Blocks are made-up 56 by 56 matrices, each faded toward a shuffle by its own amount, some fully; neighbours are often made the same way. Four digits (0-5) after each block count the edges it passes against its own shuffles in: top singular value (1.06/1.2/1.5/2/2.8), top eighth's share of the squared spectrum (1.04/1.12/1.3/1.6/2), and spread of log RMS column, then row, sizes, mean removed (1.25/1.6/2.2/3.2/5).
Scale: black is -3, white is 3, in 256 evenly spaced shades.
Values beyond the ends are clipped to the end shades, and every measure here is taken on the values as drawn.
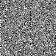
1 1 2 0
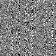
1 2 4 0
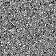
0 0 0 0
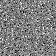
0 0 0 0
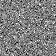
0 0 0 0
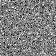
0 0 0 0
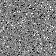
0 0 0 0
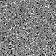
2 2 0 0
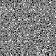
3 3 2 1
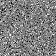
2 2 0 0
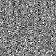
3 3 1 1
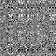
4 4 2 2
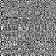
4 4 3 3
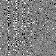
3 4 3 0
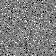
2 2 0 0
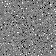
1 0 0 0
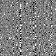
3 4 3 1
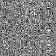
3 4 2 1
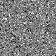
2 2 0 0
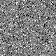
1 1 0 0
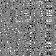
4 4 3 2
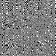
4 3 2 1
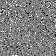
1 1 0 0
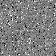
2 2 0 0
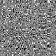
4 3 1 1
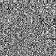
3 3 1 1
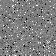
2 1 0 0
